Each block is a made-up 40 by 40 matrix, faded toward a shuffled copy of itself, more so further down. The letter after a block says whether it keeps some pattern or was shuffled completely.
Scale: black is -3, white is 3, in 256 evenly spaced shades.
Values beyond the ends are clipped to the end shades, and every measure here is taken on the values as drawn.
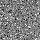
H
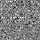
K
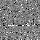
K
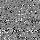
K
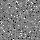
H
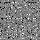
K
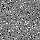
H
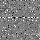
K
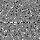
K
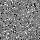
H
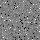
H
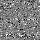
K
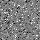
H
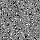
H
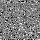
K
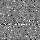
K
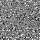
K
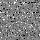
K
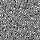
H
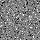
H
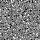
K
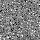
H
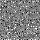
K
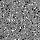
H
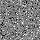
H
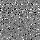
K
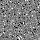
H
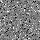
H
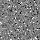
H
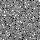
H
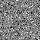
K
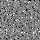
H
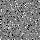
H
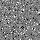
H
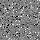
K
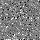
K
